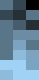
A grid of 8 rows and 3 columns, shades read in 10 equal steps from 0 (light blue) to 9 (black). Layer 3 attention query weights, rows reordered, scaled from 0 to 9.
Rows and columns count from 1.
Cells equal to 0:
4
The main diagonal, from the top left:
4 7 7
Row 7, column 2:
0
